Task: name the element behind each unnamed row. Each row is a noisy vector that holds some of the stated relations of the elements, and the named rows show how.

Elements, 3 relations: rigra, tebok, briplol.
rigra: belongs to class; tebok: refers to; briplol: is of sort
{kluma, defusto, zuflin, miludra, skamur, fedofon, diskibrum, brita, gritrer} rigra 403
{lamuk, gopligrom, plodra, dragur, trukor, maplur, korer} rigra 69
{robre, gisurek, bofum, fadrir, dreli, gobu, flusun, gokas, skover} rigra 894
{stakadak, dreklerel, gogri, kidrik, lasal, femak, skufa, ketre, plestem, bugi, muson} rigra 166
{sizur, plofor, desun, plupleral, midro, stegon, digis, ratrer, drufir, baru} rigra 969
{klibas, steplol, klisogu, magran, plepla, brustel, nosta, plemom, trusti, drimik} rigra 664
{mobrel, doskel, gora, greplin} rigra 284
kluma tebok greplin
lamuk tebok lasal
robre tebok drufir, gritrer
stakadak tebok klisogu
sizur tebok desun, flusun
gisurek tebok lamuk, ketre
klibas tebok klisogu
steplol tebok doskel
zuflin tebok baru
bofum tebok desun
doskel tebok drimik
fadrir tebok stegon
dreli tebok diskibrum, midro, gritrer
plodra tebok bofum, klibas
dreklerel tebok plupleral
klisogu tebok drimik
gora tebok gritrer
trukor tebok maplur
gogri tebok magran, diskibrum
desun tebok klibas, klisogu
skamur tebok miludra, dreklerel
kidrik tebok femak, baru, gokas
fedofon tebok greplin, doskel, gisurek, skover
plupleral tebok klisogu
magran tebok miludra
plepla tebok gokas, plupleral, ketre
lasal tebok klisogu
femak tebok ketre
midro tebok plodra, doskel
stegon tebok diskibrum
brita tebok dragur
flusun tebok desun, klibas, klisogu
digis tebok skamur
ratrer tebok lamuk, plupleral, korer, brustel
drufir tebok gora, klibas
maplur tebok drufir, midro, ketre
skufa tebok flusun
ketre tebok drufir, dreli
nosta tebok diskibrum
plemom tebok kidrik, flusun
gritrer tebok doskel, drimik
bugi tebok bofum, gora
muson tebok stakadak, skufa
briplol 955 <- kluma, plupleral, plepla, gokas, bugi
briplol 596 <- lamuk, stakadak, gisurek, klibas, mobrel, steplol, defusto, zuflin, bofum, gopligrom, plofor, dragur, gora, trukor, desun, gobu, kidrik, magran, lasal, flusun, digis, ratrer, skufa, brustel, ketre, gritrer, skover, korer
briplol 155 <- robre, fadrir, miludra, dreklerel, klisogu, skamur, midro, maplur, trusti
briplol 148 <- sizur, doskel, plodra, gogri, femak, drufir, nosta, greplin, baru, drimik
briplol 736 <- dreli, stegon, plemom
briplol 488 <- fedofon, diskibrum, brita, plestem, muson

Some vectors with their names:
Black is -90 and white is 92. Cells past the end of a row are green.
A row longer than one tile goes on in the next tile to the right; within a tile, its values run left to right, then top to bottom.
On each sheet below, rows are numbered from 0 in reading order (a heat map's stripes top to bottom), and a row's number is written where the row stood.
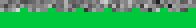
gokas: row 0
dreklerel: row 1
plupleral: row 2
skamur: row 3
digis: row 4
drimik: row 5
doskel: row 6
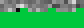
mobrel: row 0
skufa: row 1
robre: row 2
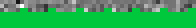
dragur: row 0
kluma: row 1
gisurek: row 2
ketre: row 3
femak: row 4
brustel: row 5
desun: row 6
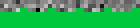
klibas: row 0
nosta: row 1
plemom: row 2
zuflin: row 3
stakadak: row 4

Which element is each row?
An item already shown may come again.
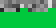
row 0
brita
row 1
miludra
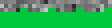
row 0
plofor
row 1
brustel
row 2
kluma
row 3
plodra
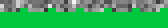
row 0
gogri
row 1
plestem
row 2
fadrir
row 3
gokas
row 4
defusto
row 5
korer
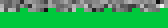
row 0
kidrik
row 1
greplin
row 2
lamuk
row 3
stegon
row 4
fedofon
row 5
dragur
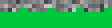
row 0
trusti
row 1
gopligrom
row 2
lamuk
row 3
defusto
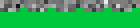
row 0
zuflin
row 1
trusti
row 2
sizur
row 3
diskibrum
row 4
steplol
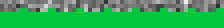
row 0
gritrer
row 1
magran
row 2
ratrer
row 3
kidrik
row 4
skover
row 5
fedofon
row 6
dreli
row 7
sizur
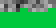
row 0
baru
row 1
gobu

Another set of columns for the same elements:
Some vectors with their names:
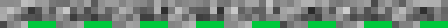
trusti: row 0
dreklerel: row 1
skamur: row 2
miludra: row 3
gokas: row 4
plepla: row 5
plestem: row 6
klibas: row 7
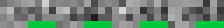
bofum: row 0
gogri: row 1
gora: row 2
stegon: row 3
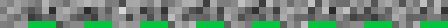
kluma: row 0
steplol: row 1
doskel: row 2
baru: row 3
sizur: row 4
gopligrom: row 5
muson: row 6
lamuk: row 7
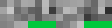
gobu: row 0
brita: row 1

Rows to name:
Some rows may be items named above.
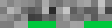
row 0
skamur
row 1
skover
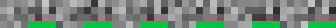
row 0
dreli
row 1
ratrer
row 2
fadrir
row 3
lamuk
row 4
diskibrum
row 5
gopligrom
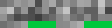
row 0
kidrik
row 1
gokas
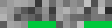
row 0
digis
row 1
gopligrom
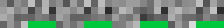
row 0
korer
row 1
plodra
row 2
defusto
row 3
dragur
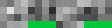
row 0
mobrel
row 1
trusti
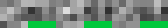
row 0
brustel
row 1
mobrel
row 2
gritrer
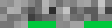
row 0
zuflin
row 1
skover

